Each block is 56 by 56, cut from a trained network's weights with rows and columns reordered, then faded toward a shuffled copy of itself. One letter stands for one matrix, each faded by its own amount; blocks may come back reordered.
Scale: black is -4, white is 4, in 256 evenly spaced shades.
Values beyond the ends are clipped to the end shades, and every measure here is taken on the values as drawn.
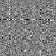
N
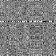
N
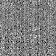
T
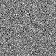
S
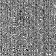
T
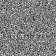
S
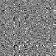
N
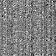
T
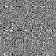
N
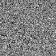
S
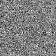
S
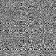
N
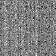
T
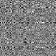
N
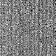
T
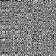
N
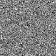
S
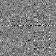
N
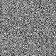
S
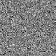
S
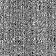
T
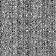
T
